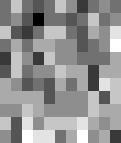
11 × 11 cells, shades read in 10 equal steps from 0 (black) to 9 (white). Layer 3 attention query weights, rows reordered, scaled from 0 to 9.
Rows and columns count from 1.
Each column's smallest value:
2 3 2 0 3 4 3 2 2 3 2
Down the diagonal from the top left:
4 5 2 6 7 7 4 5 7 5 2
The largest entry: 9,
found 3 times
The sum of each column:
53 57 55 49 59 62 55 55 54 57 66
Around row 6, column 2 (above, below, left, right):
7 5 3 4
